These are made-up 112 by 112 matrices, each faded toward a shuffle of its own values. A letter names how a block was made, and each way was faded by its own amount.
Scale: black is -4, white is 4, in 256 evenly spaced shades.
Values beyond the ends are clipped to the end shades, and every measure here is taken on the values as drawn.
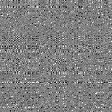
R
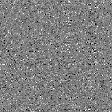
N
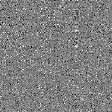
N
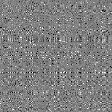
R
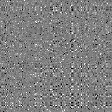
R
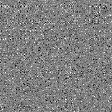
N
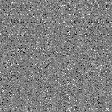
N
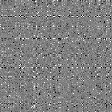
R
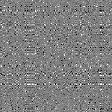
R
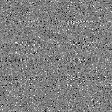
N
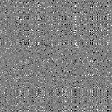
R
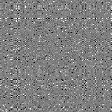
R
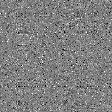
N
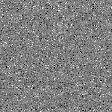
N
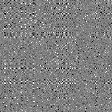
R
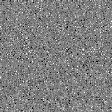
N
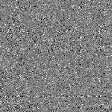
N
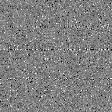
N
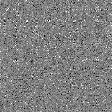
N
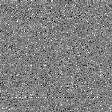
N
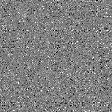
N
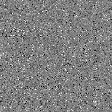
N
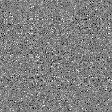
N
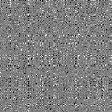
R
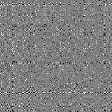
R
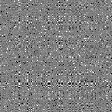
R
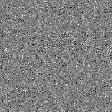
N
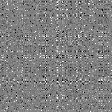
R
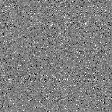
N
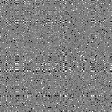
R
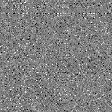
N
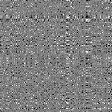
R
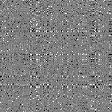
R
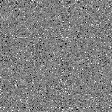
N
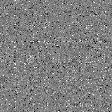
N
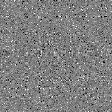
N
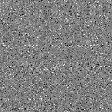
N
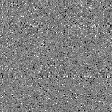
N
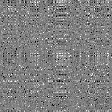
R
